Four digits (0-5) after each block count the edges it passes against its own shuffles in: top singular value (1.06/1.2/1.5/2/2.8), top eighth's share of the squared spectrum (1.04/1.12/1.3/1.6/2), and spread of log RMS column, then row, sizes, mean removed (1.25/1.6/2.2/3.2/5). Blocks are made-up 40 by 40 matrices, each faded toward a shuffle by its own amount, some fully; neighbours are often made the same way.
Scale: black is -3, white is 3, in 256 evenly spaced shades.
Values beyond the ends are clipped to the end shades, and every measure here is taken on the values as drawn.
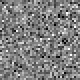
0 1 0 0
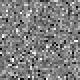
1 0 0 0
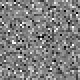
0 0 0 0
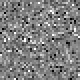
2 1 0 0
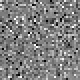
3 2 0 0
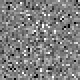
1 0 0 0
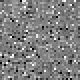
2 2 0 1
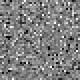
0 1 0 0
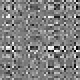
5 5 3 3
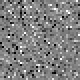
0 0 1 0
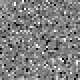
0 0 0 0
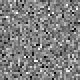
1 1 0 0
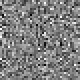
3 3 2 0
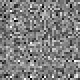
3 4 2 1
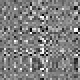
4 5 3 3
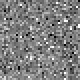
1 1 1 0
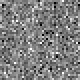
0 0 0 0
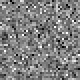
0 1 0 0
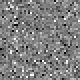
0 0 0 0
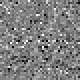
1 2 0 2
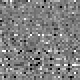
2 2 0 3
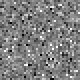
0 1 0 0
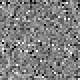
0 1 0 1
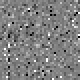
2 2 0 0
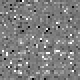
2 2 0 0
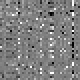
4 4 2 2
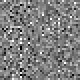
1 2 2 0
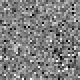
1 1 1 0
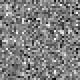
0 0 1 0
